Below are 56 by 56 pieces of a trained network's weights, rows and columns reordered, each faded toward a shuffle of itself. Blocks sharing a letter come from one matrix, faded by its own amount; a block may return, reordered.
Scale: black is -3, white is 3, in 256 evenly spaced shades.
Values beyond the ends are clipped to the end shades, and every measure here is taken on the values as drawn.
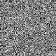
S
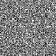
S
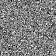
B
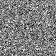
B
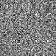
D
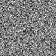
D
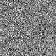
S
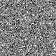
B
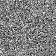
B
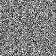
D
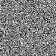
D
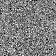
B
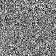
D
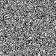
B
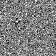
B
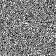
B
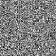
S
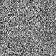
D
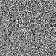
S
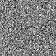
D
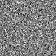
D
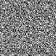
S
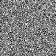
D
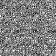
S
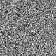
D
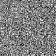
D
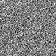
D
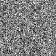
D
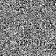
S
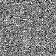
S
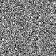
D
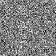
D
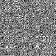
S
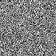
D
